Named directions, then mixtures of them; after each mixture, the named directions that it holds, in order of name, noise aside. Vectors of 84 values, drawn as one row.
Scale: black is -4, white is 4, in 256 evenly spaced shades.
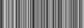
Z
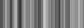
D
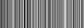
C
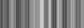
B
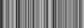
B, Z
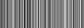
C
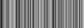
B, C, Z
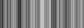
B, D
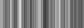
D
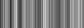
D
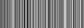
C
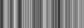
D, Z
